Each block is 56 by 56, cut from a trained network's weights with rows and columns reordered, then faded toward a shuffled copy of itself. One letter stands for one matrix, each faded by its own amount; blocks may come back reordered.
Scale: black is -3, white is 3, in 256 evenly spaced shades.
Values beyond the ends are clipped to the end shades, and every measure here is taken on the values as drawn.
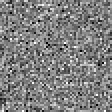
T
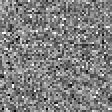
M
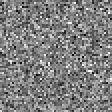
T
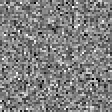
T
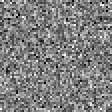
M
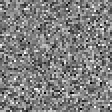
M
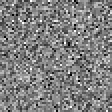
M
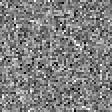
M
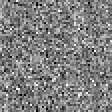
T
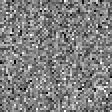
T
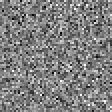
M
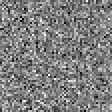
T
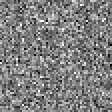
T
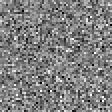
T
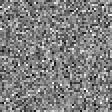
M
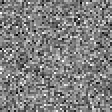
M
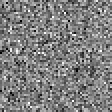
T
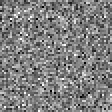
T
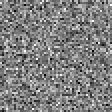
M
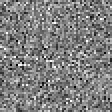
T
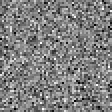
M
